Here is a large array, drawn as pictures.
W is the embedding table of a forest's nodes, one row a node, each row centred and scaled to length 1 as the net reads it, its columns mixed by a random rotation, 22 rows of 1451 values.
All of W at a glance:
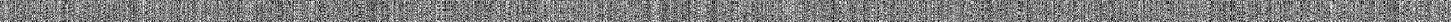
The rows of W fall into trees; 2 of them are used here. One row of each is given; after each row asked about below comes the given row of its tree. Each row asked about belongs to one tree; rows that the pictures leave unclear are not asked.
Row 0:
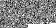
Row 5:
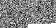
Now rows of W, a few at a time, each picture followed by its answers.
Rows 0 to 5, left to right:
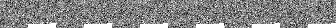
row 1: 5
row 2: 5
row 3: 5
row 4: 0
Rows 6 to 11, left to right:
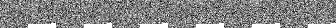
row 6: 5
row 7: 0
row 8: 0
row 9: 5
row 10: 5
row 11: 0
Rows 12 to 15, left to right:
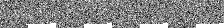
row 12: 0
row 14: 0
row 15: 5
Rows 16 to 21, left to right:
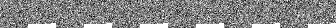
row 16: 5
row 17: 0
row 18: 5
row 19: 5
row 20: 0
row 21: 0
